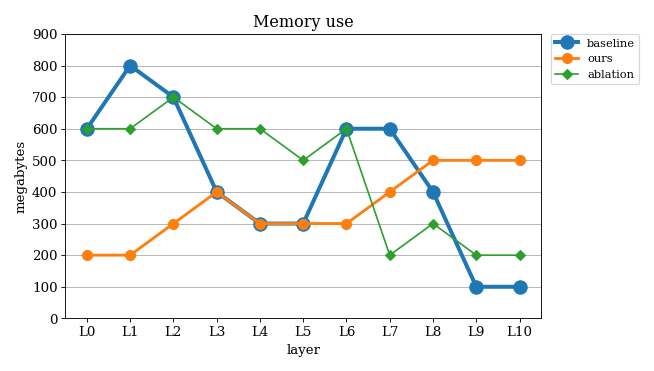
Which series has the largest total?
ablation
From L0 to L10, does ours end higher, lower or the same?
higher
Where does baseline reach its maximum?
L1
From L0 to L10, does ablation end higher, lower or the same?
lower
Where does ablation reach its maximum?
L2
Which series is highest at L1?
baseline
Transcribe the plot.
Title: Memory use
x-axis: layer, ticks L0 L1 L2 L3 L4 L5 L6 L7 L8 L9 L10
y-axis: megabytes, ticks 0 100 200 300 400 500 600 700 800 900
Legend: baseline, ours, ablation
Values:
baseline: 600 800 700 400 300 300 600 600 400 100 100
ours: 200 200 300 400 300 300 300 400 500 500 500
ablation: 600 600 700 600 600 500 600 200 300 200 200
